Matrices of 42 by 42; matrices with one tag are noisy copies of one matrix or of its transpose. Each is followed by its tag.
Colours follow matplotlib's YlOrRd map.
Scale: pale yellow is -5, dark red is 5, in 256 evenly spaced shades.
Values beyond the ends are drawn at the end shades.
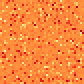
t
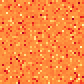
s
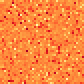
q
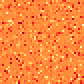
s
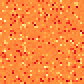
t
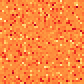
t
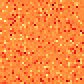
t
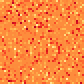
q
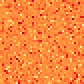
s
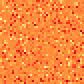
t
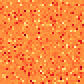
t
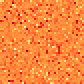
q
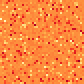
t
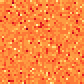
q
